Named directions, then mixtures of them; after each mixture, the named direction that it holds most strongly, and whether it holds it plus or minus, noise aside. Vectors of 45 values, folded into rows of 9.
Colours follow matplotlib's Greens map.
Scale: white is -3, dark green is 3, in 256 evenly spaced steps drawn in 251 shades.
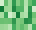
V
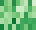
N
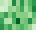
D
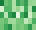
V, minus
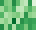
N, plus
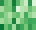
N, plus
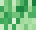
N, minus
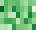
V, plus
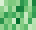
N, minus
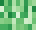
V, minus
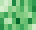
D, plus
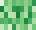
V, plus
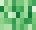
V, plus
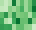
D, plus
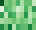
V, minus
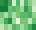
D, minus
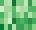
N, plus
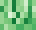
V, plus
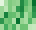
N, minus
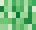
V, plus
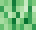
V, plus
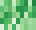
N, minus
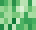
N, plus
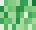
N, minus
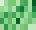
N, minus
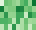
N, minus
